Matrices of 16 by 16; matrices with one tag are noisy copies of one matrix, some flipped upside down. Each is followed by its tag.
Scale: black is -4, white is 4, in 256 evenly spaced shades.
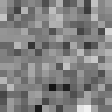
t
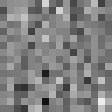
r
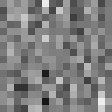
r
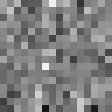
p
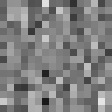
r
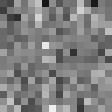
p
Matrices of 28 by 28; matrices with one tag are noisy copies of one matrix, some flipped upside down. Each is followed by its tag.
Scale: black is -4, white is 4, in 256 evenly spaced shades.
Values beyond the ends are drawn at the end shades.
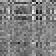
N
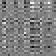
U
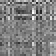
N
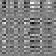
U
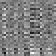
U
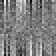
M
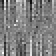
M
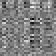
U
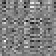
U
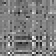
N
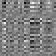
U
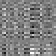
U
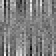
M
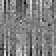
M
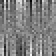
M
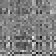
N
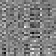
U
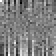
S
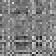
N
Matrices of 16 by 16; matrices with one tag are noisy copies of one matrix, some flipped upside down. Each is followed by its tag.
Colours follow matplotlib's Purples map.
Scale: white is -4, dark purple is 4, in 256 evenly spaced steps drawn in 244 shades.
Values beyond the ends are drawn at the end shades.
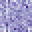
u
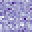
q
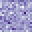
q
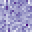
u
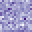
q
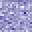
q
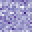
q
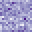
q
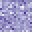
q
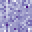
u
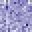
u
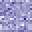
q
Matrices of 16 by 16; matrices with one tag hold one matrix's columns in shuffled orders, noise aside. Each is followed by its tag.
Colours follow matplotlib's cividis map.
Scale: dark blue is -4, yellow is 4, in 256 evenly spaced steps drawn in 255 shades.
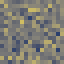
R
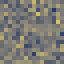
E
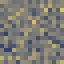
R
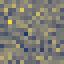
R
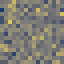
E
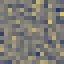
E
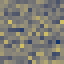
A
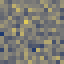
R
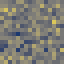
R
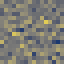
A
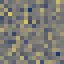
E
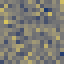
E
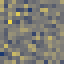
E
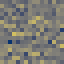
A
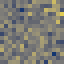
E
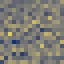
A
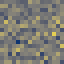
A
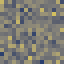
E
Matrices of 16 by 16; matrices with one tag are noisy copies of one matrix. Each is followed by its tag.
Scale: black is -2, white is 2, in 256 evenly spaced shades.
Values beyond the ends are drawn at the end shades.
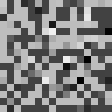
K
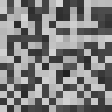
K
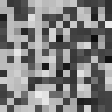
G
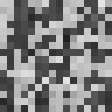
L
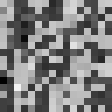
L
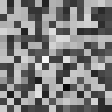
K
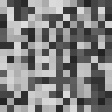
G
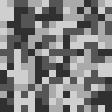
L
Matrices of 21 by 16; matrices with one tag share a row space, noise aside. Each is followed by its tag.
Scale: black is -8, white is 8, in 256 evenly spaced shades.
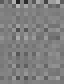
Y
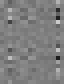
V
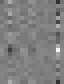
V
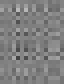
Y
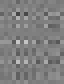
Y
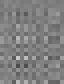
Y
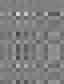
Y
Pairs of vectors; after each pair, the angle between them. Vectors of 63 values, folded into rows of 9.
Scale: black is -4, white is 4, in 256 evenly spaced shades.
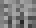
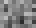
partly aligned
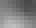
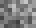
partly opposed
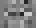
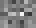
nearly opposite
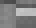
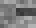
nearly opposite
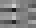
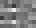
nearly opposite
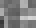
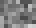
partly opposed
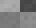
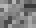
partly aligned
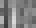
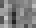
nearly opposite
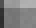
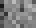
partly aligned
